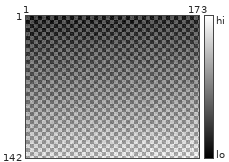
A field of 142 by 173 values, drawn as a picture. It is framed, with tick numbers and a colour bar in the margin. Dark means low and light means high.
A checkerboard runs through the table. On average the colour sits 50% of the way up the scale. The field climbs toward the bottom. No lone cell stands out from its neighbours.
